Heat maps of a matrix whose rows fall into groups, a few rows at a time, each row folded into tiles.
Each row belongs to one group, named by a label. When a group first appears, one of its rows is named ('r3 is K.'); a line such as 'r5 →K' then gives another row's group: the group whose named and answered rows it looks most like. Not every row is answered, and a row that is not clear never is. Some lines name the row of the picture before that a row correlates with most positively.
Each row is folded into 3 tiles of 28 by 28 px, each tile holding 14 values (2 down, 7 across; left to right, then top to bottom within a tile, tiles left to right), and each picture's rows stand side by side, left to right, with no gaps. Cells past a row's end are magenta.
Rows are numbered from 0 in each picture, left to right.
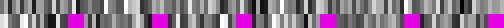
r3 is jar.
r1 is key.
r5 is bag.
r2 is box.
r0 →jar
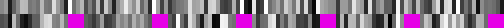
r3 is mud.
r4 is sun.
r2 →box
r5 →jar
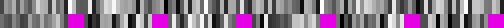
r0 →key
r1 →box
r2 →jar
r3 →bag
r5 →box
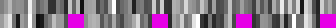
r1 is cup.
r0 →cup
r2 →sun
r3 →key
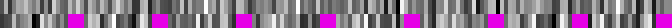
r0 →bag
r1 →sun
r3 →mud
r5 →jar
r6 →sun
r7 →sun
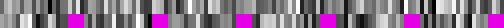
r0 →cup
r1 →key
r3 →mud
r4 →bag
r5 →box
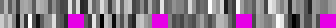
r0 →cup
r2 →key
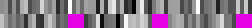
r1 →bag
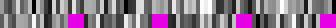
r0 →jar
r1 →bag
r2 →box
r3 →box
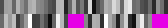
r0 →sun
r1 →box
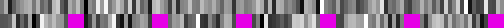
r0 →bag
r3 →bag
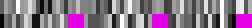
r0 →bag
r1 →box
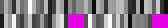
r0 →sun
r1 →jar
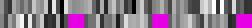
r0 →mud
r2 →mud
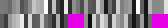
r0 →mud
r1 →mud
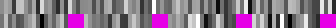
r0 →sun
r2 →cup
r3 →cup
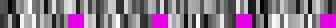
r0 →jar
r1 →cup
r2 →cup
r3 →jar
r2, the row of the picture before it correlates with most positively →3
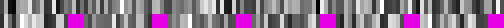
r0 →jar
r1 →key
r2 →mud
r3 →sun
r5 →cup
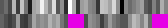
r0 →key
